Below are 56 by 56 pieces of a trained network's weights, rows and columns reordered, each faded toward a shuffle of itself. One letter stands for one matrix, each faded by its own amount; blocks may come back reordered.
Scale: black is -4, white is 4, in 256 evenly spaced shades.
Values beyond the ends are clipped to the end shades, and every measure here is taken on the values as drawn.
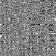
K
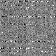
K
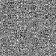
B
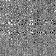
K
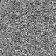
B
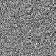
B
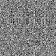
B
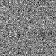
B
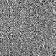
B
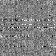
K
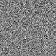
B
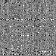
K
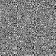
B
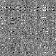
K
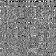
K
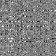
K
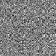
B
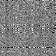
K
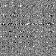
K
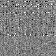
K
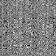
K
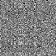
B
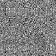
B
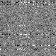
K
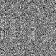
B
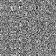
B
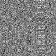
B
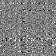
K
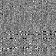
K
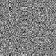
B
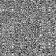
B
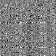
K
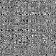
K
